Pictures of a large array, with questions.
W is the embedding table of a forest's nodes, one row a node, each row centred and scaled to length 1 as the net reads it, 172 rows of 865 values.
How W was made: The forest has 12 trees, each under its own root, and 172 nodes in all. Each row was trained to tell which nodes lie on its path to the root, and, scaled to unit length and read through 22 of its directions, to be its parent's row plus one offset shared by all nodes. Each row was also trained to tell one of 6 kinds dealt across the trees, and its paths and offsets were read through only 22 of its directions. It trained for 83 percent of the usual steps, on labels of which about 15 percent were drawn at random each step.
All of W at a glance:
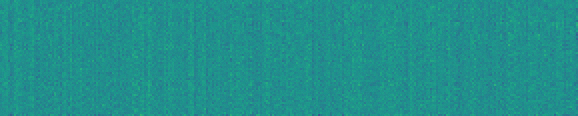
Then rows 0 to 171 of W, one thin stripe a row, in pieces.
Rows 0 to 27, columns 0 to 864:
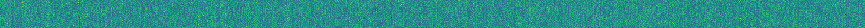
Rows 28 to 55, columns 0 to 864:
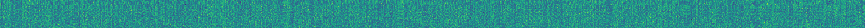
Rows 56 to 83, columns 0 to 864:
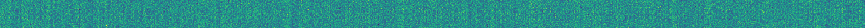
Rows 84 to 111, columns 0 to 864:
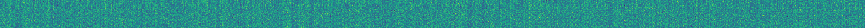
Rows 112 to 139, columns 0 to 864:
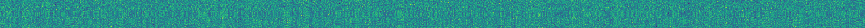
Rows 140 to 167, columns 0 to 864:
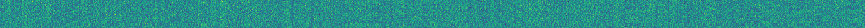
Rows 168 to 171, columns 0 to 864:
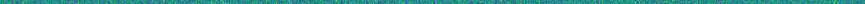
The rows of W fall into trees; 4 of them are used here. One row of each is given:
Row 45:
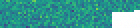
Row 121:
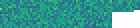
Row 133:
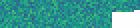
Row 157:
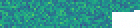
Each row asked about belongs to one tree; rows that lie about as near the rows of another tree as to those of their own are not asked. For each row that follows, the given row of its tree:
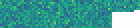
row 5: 157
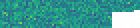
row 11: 45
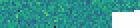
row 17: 157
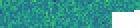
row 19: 157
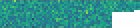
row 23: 157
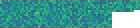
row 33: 121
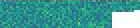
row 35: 45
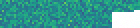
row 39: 121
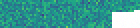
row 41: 45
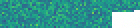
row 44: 157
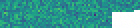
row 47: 45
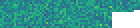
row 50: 121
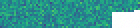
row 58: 121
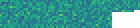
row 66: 157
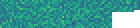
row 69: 45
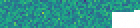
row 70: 133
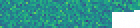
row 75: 121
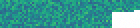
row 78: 45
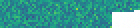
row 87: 133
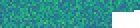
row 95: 121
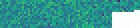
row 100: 45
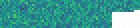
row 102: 133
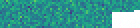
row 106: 45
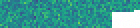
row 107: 133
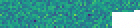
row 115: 157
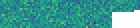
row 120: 133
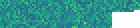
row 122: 133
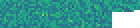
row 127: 121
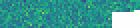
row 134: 121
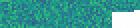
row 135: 133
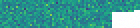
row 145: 45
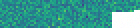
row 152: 45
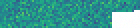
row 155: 157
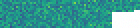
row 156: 45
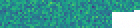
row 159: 45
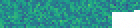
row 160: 133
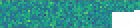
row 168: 157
